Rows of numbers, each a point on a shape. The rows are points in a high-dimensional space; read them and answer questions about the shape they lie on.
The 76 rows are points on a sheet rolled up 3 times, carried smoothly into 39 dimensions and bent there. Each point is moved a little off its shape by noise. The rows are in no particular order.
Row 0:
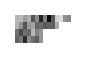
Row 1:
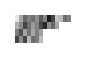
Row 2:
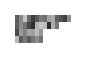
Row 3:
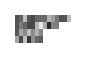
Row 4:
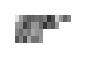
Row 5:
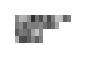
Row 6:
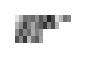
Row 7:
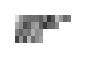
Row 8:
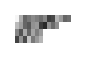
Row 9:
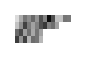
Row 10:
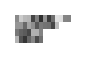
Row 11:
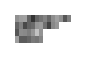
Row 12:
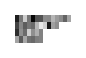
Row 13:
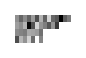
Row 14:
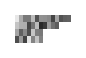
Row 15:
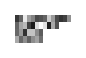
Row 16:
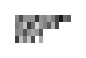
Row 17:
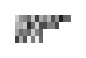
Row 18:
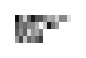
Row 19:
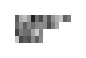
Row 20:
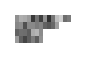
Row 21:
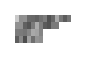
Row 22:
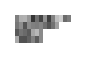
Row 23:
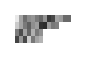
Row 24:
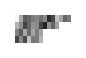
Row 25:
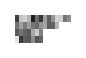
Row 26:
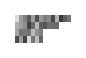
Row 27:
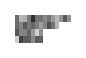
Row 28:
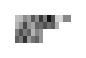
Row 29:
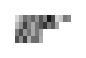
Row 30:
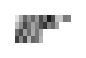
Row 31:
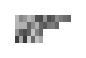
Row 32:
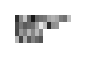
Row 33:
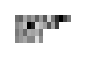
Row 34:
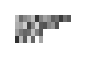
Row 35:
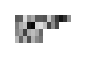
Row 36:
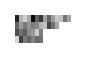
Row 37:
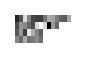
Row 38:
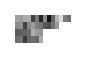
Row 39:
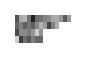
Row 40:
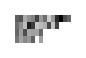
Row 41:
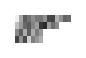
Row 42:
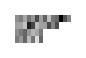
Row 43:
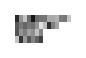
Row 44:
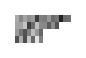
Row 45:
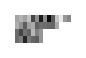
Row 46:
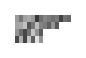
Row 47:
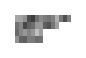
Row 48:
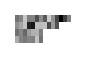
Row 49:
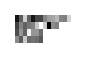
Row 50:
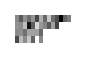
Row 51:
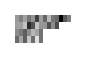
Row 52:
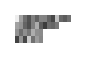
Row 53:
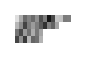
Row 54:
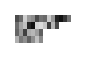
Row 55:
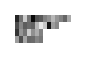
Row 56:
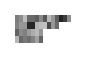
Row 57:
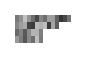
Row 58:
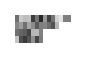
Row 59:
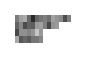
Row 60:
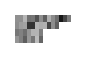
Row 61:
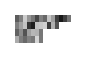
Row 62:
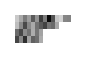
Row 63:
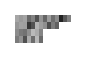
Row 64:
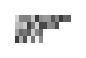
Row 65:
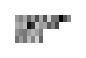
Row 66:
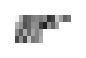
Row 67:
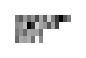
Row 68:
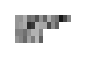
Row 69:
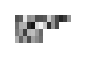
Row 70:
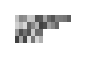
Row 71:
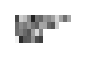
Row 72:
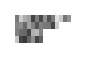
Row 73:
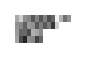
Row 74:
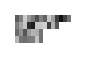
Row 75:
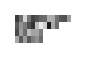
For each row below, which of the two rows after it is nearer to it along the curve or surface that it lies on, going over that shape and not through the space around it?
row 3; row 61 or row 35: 61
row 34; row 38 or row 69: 69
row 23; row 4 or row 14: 14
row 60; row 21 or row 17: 21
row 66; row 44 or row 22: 44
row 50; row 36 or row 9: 9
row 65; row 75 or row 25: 75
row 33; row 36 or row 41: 41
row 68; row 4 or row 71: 4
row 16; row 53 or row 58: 53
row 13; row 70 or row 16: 16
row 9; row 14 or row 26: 14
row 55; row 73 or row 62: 73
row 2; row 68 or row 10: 68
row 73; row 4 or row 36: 36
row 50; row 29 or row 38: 29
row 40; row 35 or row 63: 35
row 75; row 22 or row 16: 22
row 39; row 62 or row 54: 62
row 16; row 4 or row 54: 54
